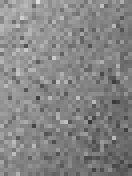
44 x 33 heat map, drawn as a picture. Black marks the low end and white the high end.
Odd rows or columns: none. Grain: fine. Slope: up to the top left. Ninth with the lowest average: bottom right.
